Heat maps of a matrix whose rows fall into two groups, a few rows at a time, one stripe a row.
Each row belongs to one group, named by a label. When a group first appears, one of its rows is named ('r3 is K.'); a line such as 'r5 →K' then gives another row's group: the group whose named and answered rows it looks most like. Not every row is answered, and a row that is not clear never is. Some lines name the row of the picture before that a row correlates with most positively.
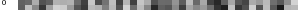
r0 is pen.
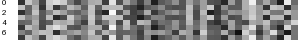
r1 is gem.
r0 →pen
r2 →pen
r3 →gem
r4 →pen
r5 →pen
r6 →gem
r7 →pen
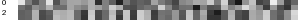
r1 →gem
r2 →pen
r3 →pen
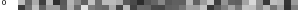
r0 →gem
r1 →pen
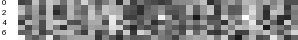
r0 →pen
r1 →gem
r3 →gem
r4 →pen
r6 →pen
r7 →gem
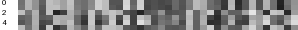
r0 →pen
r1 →pen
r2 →gem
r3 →pen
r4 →pen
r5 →gem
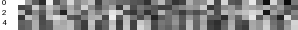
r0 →gem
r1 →pen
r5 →pen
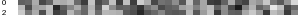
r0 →pen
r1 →gem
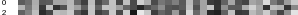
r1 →gem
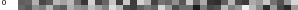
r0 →pen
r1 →gem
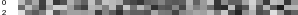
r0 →gem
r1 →pen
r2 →gem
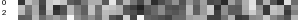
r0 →pen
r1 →gem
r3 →pen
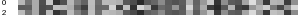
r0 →gem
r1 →pen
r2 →gem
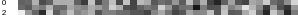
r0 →pen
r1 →gem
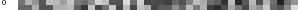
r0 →pen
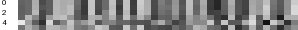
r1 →pen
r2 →pen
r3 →pen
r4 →gem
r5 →pen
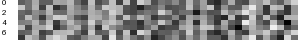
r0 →pen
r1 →gem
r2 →gem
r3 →pen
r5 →gem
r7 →pen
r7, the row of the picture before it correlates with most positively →3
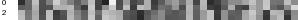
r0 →pen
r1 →pen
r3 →gem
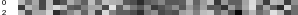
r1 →pen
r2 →gem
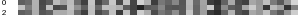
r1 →gem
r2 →pen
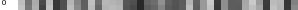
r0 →gem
